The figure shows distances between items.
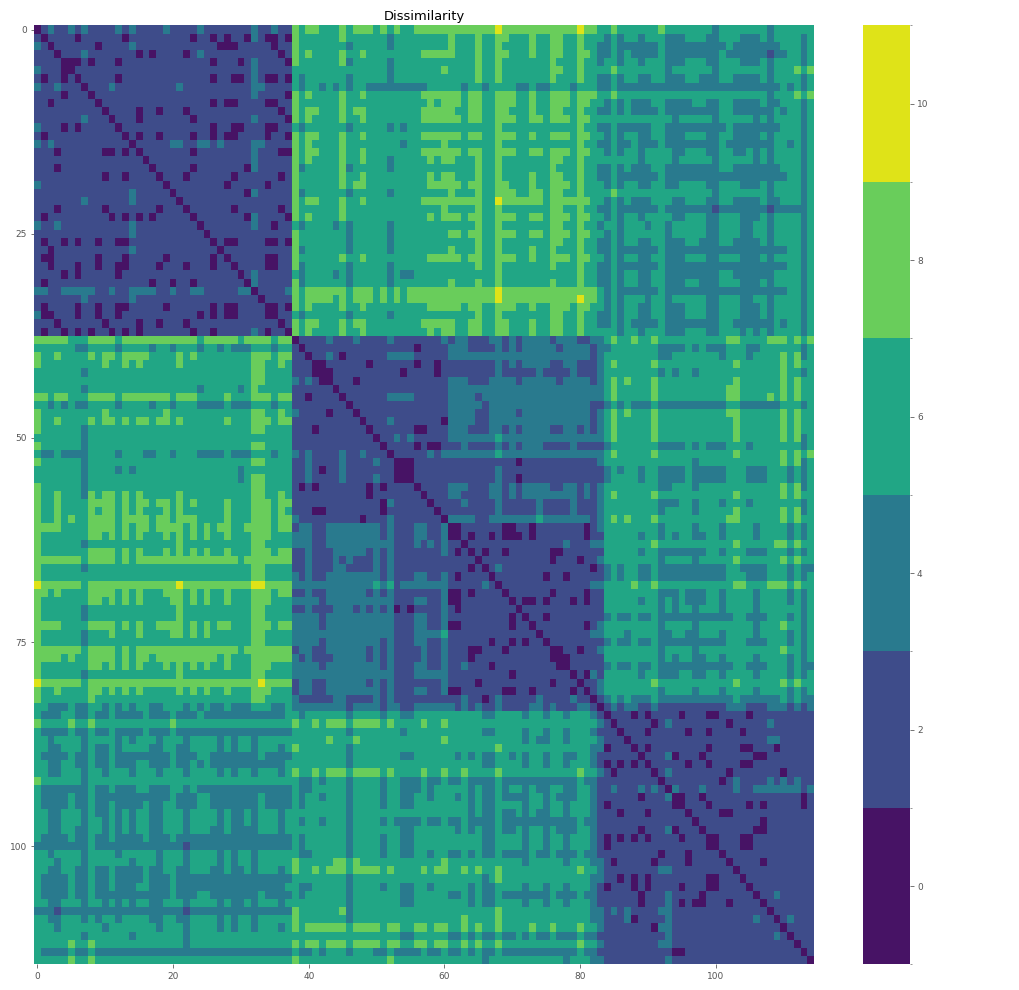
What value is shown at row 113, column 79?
4
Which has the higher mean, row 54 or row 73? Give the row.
73
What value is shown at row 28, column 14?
2
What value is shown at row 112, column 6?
6
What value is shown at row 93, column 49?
6
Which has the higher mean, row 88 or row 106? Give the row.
88
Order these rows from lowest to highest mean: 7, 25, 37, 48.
7, 37, 25, 48
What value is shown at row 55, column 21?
6
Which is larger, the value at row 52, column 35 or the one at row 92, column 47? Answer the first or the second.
the second
